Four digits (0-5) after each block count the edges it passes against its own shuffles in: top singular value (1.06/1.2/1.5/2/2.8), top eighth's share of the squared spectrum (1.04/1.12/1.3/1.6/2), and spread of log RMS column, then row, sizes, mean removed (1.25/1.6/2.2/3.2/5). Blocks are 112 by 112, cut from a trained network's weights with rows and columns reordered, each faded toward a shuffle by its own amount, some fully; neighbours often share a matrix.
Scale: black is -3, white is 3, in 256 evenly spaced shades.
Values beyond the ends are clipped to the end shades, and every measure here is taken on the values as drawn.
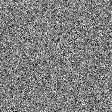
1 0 0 0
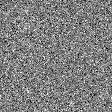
1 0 0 0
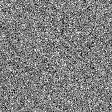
0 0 0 0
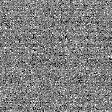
3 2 2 0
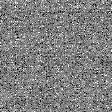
2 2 2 0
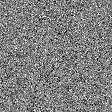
0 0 0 0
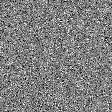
0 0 0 0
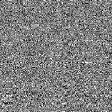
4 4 1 3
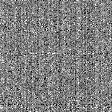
3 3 0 3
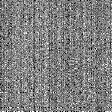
4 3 1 3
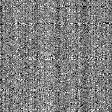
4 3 1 3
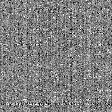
3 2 1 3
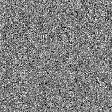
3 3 1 1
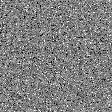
0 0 0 0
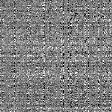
4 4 4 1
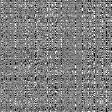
4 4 4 0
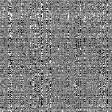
4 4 4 0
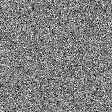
2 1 0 0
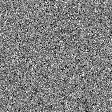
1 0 0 0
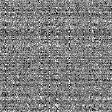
4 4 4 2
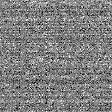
4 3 3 1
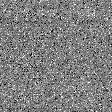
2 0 1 0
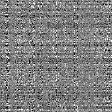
4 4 4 1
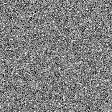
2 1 0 0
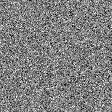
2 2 0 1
